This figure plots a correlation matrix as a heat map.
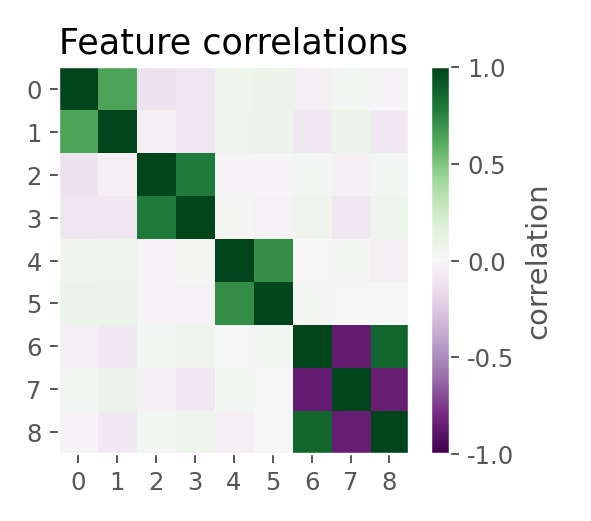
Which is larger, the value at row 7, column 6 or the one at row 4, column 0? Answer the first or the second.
the second
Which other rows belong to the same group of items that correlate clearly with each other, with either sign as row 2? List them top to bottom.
3
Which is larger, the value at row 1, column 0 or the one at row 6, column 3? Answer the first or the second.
the first
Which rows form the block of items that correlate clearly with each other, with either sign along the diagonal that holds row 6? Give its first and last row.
6 to 8
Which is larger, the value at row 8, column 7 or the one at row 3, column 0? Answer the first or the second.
the second
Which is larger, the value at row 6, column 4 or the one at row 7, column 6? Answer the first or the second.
the first
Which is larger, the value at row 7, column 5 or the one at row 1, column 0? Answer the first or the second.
the second
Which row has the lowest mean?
7
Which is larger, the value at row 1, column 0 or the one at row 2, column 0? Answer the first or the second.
the first
